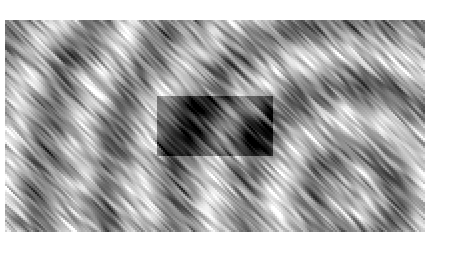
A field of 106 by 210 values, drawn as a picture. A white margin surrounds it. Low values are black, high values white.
Average level on the scale: 60%. Odd patch: lower, in the centre. Ninth with the lowest average: centre. Rings: centred on the bottom right.
